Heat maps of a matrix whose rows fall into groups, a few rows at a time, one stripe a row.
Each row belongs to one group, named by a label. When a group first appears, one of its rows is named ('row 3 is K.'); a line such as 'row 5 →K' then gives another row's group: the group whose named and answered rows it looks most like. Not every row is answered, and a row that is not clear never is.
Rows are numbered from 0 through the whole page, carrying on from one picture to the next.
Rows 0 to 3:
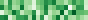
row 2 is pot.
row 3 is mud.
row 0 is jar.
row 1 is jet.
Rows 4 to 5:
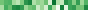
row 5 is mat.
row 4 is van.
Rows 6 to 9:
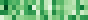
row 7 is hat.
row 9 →pot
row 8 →mud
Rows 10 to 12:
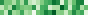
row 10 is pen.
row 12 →jar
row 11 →pot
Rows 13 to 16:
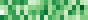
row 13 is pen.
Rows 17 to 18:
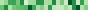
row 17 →jar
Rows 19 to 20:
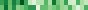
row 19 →pen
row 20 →mud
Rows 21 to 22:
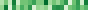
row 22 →hat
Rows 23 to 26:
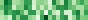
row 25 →mat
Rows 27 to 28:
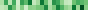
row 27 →hat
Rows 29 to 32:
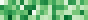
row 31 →hat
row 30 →mud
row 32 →van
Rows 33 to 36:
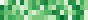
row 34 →jet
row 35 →pen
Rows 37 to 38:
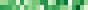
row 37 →jet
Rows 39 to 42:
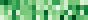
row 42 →pot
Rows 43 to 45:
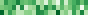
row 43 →mat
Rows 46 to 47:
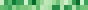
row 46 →mat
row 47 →van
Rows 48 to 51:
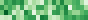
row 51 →pot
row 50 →van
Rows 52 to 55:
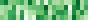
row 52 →mat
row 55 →jar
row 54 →jet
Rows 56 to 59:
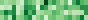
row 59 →hat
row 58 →mud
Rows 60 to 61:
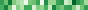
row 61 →van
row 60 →jet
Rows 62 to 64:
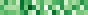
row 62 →hat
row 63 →mat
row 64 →van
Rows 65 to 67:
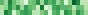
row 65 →jar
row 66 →mud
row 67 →van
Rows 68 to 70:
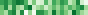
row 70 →jar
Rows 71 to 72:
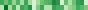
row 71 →pen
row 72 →hat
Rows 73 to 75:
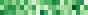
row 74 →mat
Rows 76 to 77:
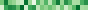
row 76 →van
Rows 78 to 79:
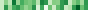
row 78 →pot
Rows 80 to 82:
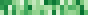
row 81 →hat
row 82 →hat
